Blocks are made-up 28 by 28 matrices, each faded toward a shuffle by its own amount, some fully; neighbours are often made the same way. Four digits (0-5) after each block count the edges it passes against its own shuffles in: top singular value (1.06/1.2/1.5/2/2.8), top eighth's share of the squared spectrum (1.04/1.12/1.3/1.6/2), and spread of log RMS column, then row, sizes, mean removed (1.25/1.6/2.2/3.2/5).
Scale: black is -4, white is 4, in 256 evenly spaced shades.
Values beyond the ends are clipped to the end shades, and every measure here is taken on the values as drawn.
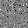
2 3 0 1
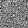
2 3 1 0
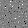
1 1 0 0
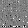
3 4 0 1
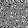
2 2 0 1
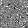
1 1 0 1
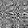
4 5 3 3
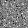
0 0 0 0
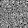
0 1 0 1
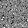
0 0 0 0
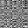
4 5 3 3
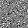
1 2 0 0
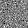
1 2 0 0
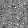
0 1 0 0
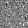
0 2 1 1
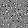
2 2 0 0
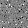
0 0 0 0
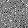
2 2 1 0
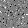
1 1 0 0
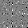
3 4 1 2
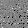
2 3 0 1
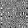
3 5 2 2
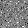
0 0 0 0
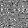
3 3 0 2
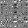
3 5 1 2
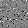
2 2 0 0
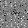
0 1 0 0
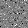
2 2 0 1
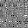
3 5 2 2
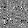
3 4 1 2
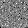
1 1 0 0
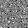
1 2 0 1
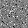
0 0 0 0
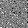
1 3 1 1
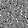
1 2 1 0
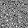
0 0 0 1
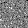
0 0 0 0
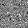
1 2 0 2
